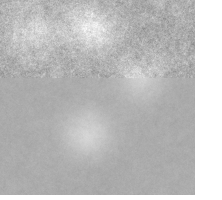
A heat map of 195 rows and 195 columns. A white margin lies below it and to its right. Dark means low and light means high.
Four bumps rise from the field. The bottom part is calmer, past a seam about 40% of the way down. No row or column stands out. Overall the values sit about 70% of the way up the scale.
